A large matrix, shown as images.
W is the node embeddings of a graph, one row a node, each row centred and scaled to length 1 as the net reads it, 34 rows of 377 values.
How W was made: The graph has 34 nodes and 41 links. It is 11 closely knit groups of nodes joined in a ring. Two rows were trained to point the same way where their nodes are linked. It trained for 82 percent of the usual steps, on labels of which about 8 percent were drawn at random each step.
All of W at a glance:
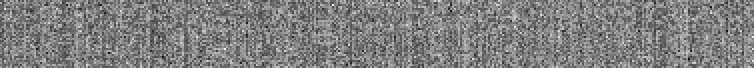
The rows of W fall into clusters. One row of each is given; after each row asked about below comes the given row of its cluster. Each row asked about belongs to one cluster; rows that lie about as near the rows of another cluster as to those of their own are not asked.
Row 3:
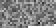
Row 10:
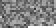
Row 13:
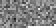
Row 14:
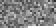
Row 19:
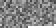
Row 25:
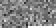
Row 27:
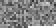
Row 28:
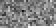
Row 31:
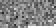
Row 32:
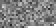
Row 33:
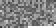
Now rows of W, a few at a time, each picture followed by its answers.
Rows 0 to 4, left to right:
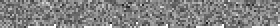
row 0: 13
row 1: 19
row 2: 28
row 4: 14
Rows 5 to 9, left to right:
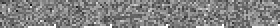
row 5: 32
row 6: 32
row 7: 33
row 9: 27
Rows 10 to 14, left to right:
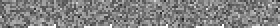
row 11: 3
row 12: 13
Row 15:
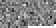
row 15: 31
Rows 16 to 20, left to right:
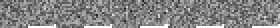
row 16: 3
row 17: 10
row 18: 33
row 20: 33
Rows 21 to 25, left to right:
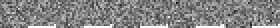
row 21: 10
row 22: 31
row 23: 25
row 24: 27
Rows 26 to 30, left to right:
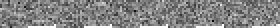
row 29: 19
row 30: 14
